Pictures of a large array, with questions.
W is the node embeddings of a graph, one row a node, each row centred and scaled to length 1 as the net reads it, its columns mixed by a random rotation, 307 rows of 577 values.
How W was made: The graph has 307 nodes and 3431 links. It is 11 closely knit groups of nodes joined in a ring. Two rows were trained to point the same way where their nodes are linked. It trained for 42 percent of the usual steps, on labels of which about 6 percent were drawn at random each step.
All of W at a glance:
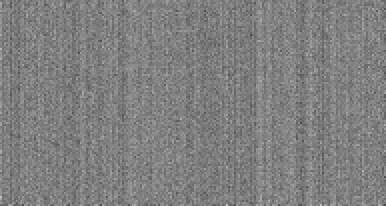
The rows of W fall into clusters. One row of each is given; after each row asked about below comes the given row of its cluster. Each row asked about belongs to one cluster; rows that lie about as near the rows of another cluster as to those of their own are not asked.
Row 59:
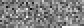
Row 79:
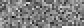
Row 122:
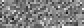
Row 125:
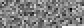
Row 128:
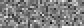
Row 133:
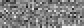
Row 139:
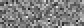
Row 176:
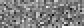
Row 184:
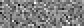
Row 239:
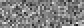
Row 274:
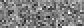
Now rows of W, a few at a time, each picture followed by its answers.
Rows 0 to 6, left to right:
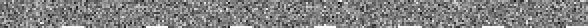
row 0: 176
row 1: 133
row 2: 59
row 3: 133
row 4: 122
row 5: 184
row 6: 125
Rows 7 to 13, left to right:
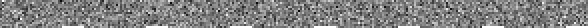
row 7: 122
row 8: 125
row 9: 239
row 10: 79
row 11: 125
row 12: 59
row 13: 274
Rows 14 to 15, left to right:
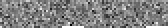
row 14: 184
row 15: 274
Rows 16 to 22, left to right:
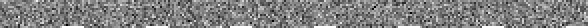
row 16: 176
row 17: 176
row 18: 128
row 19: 128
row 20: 133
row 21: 274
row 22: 139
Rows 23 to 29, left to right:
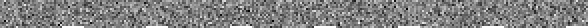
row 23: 274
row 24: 59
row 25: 176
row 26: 128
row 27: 125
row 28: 239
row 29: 139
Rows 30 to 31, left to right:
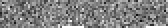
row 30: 122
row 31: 176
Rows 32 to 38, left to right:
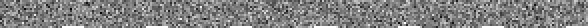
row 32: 125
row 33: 239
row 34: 139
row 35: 122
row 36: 184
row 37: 79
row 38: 139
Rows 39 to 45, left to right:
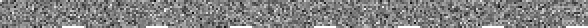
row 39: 133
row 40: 128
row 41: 239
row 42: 239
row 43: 176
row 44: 139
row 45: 133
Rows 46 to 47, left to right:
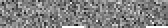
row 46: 239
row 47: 184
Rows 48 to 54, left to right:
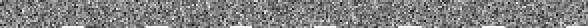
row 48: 239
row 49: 176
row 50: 274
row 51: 122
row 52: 274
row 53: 274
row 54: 274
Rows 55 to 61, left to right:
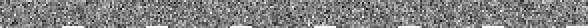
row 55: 184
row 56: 133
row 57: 59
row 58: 274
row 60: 128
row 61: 125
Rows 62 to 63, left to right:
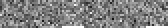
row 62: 128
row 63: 59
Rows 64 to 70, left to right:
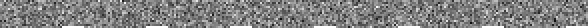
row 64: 274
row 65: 239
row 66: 128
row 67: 59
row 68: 274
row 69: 128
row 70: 59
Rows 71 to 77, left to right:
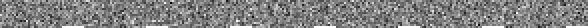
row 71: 128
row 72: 122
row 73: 122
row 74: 239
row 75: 59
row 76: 139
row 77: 133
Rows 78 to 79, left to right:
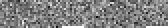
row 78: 125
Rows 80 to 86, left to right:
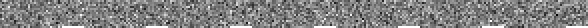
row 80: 122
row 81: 139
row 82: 274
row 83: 128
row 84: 128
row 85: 122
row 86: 176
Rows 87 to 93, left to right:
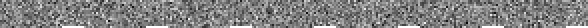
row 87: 274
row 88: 125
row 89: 122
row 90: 239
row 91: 176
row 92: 133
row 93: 128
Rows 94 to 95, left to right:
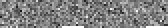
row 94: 239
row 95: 59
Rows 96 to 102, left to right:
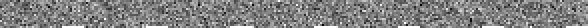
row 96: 125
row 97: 122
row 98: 139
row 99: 184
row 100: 184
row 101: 59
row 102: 125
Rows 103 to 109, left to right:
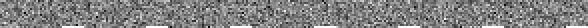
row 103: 239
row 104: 79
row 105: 133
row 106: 239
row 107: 184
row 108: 133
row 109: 59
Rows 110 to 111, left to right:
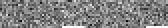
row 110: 128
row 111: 184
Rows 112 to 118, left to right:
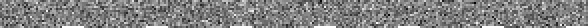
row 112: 184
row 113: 176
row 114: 128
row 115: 133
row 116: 176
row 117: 274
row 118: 274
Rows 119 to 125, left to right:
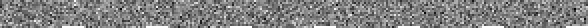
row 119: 128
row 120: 133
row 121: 79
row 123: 239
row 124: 176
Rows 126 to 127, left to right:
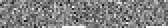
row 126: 133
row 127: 184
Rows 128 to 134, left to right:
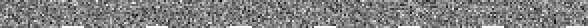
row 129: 176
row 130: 176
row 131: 59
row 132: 128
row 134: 59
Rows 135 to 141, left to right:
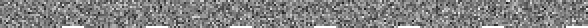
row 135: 59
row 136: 176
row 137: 139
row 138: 139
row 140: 239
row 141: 122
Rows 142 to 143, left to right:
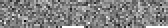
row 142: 125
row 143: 133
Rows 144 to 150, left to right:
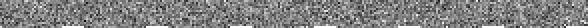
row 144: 184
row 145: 59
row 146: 125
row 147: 133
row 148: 122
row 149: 125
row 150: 274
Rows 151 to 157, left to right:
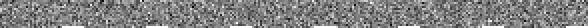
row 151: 133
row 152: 125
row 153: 184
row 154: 139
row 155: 184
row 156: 122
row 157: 128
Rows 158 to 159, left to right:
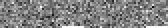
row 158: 274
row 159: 274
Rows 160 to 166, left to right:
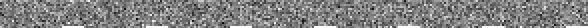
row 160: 184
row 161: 122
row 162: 125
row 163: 59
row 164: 133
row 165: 139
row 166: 274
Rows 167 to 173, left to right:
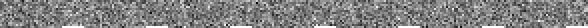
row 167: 128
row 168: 122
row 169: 274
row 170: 274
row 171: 274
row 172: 133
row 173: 128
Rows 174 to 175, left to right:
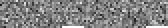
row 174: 59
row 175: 59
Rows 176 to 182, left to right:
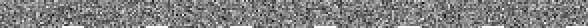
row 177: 133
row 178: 128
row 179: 128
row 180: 79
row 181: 122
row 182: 176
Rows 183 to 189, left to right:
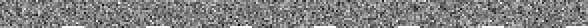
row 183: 239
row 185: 184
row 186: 176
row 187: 139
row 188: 122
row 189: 239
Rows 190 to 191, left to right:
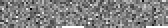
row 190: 59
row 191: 125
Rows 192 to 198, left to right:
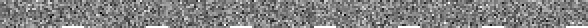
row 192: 176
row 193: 239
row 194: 274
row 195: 128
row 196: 176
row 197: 79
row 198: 184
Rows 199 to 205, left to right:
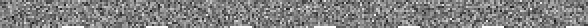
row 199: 79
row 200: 239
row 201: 59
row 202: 133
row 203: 59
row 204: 176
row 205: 59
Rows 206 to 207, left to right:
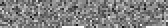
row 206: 239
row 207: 139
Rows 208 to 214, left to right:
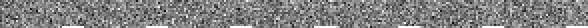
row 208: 59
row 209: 176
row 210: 125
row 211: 125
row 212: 184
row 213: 79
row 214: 128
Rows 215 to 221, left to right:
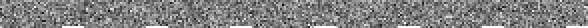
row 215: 184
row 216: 59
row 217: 122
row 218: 139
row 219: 184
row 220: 139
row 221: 125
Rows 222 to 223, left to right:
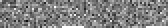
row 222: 133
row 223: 128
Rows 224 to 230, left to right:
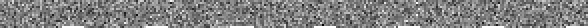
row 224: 176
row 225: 176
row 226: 122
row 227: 184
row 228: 122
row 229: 239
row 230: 274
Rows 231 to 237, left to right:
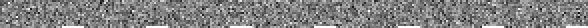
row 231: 59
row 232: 125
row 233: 133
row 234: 184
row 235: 239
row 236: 128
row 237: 133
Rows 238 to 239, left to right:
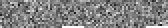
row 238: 184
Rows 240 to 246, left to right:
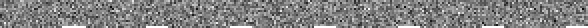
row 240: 133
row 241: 184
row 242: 139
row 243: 125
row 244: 274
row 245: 239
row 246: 59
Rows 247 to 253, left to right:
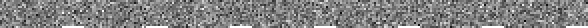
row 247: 274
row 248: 79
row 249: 176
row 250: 128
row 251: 176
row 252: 79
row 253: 128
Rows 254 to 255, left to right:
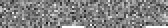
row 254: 133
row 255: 139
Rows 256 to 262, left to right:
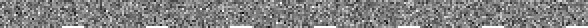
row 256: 239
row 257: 239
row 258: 133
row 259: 79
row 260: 128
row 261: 139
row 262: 139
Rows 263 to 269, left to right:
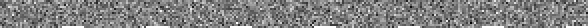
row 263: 79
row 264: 59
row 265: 184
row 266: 274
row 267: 239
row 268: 128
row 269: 122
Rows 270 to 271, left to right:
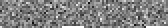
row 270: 79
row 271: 274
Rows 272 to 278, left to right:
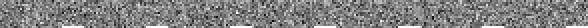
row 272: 176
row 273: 133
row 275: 128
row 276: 125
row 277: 79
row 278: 139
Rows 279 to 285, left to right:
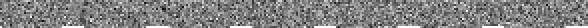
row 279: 184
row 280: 59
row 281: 184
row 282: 128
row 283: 133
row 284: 184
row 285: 239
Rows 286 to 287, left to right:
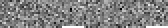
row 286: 125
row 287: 133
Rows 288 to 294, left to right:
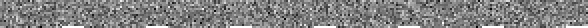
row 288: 274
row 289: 176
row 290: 79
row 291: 239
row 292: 128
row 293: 125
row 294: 122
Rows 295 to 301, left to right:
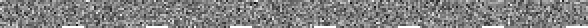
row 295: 239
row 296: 122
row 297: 125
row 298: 122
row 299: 176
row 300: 125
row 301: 125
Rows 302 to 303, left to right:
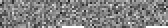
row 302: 133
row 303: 139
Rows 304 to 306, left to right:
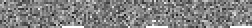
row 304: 274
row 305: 122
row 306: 128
